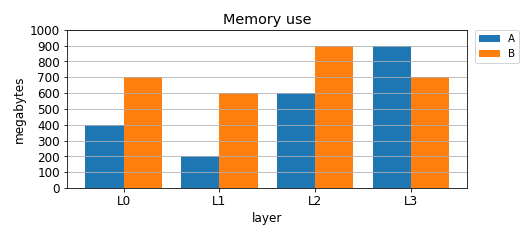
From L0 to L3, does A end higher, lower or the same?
higher
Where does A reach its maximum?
L3
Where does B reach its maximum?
L2
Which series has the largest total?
B
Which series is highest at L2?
B
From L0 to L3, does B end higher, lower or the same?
the same
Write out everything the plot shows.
Title: Memory use
x-axis: layer, ticks L0 L1 L2 L3
y-axis: megabytes, ticks 0 100 200 300 400 500 600 700 800 900 1000
Legend: A, B
Values:
A: 400 200 600 900
B: 700 600 900 700
